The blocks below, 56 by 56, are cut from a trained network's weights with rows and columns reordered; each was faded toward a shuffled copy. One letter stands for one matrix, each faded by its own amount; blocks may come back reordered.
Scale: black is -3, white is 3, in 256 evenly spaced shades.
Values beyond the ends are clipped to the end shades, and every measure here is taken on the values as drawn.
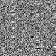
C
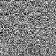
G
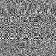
G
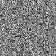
C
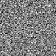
G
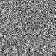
G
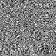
G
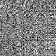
C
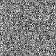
C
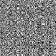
C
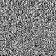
C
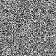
C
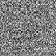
G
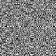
G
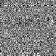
G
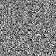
C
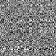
G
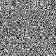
G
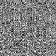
C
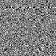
G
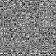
G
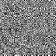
G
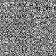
C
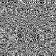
G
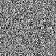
C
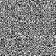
G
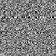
G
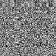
G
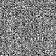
C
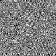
G
